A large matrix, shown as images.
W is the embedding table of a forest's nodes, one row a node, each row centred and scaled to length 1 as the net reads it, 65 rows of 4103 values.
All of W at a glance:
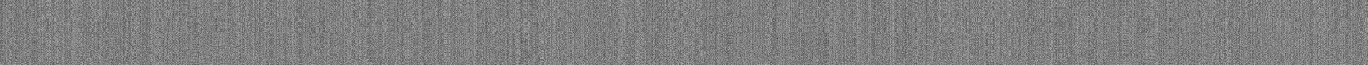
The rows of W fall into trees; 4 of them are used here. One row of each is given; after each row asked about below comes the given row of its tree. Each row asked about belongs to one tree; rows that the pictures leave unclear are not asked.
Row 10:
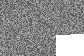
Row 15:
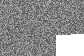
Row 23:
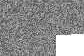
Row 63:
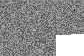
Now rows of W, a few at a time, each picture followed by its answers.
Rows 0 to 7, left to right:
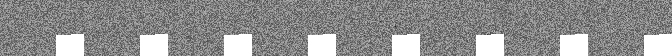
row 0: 15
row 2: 63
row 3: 63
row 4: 15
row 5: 15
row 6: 63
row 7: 23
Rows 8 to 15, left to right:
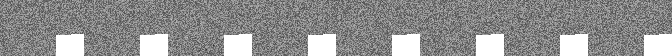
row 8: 23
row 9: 63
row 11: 15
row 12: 10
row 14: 15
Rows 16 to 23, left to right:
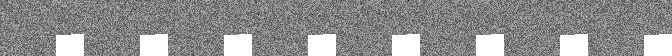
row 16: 10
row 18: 63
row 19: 63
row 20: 63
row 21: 63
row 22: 23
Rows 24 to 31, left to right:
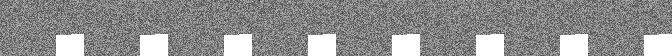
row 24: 23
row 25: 63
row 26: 23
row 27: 10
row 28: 63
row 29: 63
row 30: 63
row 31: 63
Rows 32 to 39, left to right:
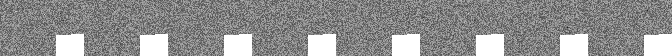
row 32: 10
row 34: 23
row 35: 15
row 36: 23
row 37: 63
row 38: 15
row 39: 23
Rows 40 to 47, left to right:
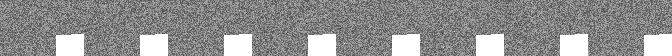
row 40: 15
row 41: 15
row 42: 15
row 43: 15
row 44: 23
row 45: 15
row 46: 63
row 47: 23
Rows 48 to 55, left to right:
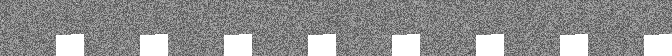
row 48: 63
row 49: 23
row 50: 15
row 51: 15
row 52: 23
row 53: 15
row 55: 15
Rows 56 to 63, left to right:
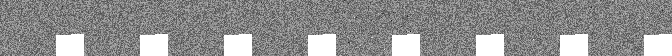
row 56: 10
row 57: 15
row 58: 15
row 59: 63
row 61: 15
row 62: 23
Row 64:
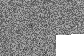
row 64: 23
